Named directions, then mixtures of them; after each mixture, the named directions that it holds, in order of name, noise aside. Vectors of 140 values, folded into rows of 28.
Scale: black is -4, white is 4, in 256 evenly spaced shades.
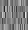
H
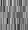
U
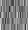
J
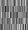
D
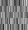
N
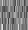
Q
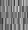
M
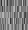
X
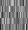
J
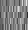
M, N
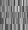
M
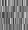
X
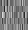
H, X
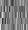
H, J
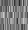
N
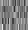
J, Q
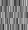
N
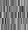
H, J, M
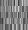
M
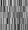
U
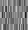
H, Q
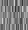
M, Q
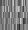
D, M, U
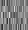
D, Q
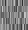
D, M, X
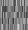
D, Q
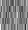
J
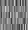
D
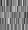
M, X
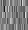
H, U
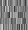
D, Q, U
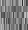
M, N, X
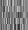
D, M, U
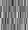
J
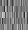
H, X
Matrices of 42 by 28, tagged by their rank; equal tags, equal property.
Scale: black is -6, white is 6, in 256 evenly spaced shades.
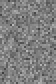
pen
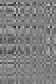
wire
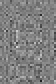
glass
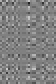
wire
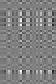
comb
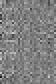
glass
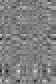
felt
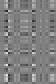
comb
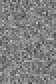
pen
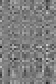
felt
